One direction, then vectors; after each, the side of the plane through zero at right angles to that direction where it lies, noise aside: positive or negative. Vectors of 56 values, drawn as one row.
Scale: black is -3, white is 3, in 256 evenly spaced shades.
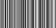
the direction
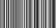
negative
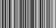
positive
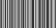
positive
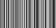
negative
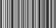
positive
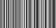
negative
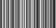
negative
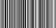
positive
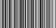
positive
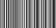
negative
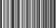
negative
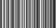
negative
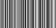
positive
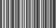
negative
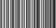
negative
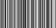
positive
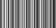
negative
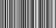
positive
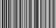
negative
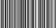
positive
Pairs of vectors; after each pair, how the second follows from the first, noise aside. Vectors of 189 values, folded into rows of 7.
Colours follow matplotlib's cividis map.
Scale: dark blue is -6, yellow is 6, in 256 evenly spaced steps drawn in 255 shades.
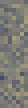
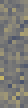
sign-scrambled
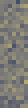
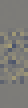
partly zeroed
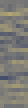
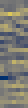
scaled up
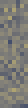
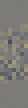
partly zeroed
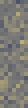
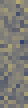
negated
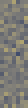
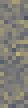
sign-scrambled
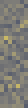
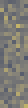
shuffled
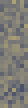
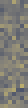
sign-scrambled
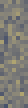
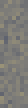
shrunk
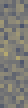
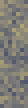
shuffled
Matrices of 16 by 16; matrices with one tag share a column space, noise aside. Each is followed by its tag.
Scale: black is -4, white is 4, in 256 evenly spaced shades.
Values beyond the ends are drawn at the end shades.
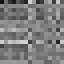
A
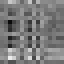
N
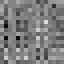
N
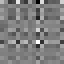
A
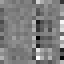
N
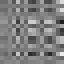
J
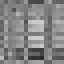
N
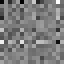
A
